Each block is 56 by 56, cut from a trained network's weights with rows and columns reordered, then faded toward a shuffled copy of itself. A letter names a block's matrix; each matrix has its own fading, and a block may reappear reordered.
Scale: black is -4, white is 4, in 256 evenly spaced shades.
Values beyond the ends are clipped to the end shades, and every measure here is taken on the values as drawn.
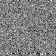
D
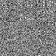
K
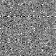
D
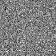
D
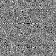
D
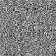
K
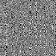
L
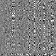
L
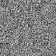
D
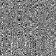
L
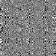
L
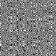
L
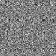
K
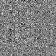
K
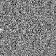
K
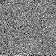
D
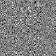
L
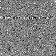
D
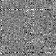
L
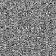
K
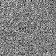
K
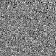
D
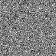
D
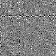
L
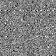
D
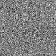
K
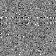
D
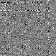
L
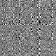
L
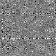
L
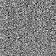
K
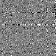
L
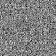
K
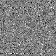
D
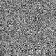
K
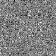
D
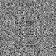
K
